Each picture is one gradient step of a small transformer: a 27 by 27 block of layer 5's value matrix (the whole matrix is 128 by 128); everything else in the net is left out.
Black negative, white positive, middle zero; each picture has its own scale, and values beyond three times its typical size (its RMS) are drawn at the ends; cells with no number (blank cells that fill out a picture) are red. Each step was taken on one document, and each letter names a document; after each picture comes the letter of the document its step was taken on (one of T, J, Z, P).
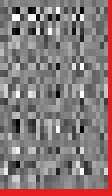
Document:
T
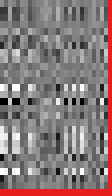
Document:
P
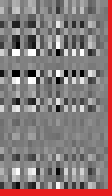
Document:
T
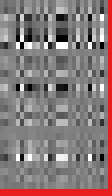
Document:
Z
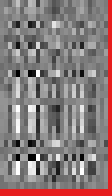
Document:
T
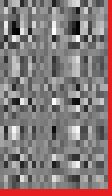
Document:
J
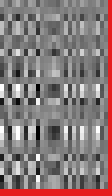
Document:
P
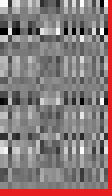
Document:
P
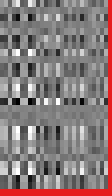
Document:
P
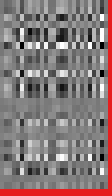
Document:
Z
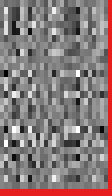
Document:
J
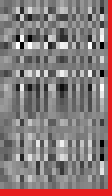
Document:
Z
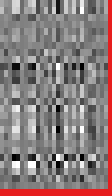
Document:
T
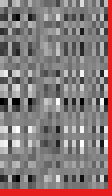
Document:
P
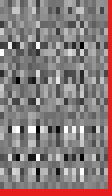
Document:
T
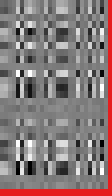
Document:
Z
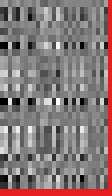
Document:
P
